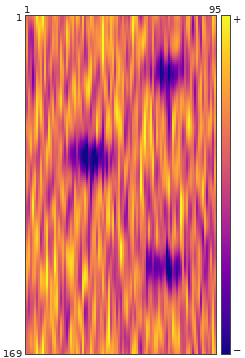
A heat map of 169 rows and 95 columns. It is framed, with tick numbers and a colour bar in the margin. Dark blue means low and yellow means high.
Mirror symmetry: none. Grain: streaks running down. Average level on the scale: 60%. Dips: three. Slope: none.
